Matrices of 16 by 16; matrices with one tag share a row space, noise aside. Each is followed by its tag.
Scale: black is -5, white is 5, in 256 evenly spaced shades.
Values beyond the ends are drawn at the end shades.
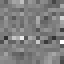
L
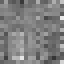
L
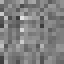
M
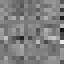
L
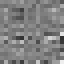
L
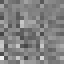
M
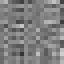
L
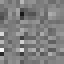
M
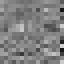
L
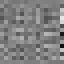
L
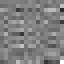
L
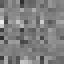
M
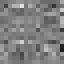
L
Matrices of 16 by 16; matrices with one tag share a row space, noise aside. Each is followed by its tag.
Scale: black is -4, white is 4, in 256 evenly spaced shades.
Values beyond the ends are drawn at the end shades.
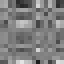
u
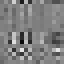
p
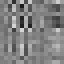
p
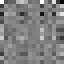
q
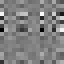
q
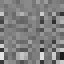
q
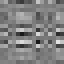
u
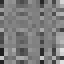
q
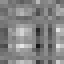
u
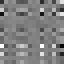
q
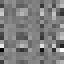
q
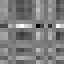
u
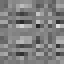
u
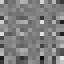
q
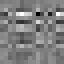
u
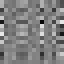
q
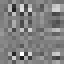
p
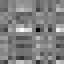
u
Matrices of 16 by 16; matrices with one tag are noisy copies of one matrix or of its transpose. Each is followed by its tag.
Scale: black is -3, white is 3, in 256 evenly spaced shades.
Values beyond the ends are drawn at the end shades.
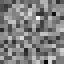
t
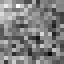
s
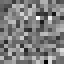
t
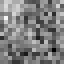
s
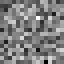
t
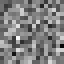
t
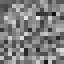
t
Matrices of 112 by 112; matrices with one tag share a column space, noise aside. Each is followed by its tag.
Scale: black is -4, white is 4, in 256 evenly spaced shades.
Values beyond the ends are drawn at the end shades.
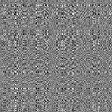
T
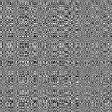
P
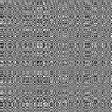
P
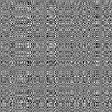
P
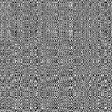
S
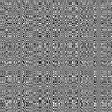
P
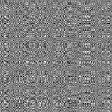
P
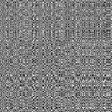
S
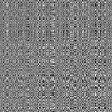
S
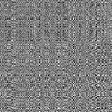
S
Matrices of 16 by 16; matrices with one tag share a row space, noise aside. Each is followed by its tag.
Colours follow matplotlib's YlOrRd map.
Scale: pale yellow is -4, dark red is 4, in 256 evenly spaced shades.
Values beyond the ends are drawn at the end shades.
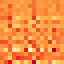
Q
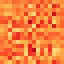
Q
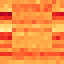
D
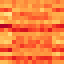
D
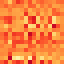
Q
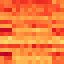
D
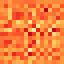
Q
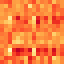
Q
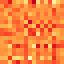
Q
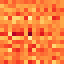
Q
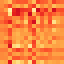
Q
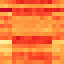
D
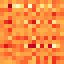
Q
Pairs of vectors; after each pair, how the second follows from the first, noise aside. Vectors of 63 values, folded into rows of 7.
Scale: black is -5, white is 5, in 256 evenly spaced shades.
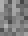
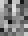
scaled up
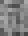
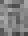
copied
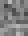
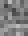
copied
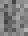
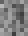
reversed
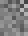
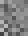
reversed
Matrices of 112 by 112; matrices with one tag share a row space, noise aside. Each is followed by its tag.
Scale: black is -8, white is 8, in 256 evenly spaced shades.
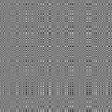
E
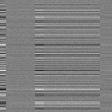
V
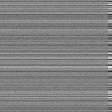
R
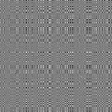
E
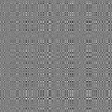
E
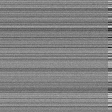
R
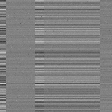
V
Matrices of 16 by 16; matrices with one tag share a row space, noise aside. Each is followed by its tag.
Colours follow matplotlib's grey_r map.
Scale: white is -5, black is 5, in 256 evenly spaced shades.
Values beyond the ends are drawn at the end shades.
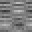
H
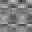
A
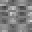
A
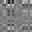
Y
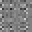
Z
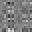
Y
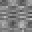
A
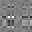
Y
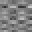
A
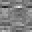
H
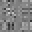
Y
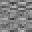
A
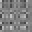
Z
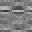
H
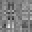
Y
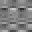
A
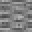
H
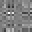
Y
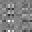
Y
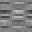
H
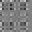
Z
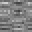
H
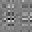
Y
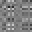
Y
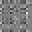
Z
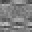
H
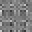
Z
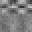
A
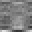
H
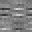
H
